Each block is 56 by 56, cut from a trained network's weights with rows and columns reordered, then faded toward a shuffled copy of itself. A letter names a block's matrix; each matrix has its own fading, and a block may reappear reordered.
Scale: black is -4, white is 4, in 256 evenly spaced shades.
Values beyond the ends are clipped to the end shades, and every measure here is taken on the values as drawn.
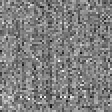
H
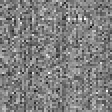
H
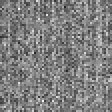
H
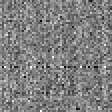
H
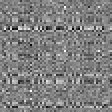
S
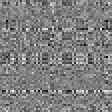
S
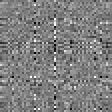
S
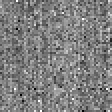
H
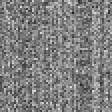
H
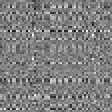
S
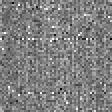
H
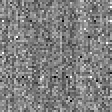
H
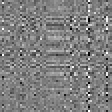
S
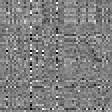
S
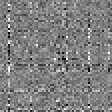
S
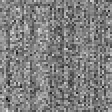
H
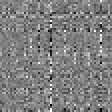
S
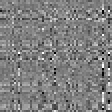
S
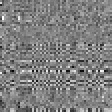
S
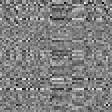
S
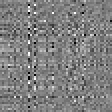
S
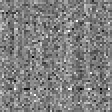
H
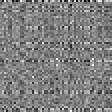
S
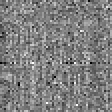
H
